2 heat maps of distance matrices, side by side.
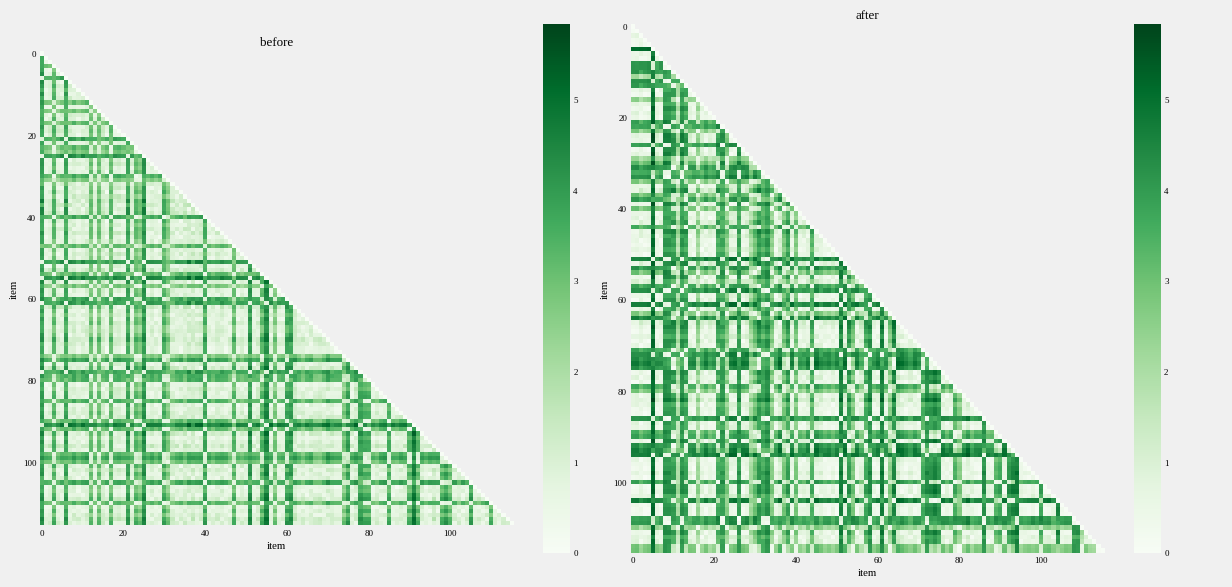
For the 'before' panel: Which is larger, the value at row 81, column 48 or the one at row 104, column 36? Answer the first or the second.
the second
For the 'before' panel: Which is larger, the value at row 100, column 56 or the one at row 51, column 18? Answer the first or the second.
the second
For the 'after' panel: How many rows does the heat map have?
116
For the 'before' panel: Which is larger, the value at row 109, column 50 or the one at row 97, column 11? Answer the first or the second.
the first
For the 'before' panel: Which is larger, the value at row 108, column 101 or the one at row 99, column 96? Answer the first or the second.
the second
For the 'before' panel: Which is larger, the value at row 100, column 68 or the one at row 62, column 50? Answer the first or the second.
the first
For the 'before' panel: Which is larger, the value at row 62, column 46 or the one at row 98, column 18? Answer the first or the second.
the second
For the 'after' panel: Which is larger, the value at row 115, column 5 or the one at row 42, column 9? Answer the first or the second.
the first
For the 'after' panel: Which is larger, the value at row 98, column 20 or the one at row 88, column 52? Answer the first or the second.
the second
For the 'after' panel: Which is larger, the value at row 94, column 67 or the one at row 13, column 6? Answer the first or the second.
the first
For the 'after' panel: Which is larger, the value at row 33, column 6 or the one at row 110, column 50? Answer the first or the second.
the first
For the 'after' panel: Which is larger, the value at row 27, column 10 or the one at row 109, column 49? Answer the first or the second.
the first
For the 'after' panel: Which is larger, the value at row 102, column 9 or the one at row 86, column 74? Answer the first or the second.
the first
